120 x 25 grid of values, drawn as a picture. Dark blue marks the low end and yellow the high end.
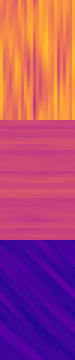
The table splits into 3 rows of 1 panel. Panel 1,1: high, streaked downward. Panel 2,1: middling, streaked across, faint in contrast. Panel 3,1: very low, slanting down to the right, faint in contrast.
